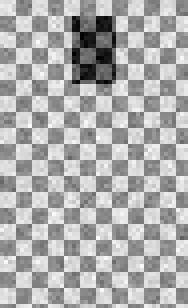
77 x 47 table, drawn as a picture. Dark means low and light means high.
An odd patch, lower than its surroundings, sits in the top middle. Overall the values sit about 70% of the way up the scale. The field is checkered. The top middle is the ninth with the lowest average.
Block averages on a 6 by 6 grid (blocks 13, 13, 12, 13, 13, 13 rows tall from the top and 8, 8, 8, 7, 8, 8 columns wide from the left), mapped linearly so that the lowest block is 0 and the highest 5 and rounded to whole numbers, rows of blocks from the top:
5 5 0 0 5 5
5 5 1 1 5 5
5 5 5 5 5 5
5 5 5 5 5 5
5 5 5 5 5 5
5 5 5 5 5 5
